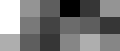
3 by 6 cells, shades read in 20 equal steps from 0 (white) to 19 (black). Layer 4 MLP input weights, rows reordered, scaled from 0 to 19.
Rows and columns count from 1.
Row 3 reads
6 12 15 9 6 9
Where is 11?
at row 2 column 4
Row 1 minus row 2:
0 -2 -2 8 3 -7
